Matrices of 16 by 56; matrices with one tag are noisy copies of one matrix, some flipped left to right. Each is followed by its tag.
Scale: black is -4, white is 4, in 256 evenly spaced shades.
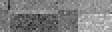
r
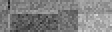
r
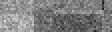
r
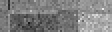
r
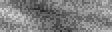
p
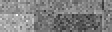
r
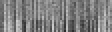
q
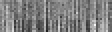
q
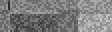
r
